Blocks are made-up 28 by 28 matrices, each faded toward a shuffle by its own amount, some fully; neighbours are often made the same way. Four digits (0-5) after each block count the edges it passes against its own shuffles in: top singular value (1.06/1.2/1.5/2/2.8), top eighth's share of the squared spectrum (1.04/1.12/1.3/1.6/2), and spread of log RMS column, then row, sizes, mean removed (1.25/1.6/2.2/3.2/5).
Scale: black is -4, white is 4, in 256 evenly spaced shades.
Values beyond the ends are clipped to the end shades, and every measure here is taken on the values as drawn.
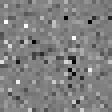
2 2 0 0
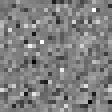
1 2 0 0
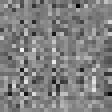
3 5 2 2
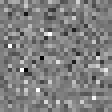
2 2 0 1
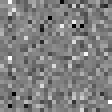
2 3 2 0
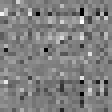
4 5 2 2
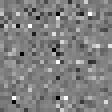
3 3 0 2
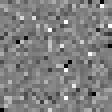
0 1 0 0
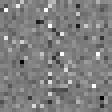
2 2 0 0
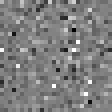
2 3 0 1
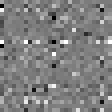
3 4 1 1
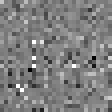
3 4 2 1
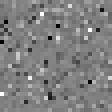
0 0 0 0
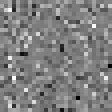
2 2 0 0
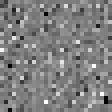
0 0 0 0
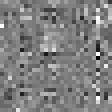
3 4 2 1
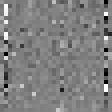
3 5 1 0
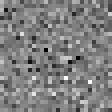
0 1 0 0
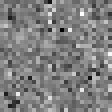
1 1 1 0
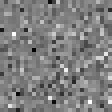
0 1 1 0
